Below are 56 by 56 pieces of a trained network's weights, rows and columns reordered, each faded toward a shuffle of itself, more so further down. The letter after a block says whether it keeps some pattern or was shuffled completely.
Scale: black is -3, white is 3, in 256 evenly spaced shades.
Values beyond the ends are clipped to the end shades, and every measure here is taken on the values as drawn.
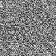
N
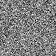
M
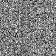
N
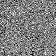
N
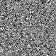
M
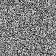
M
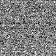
N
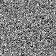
M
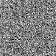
N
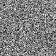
N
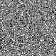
N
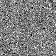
M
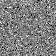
M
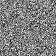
M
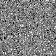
N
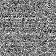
N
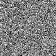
N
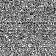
N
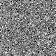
M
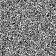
M
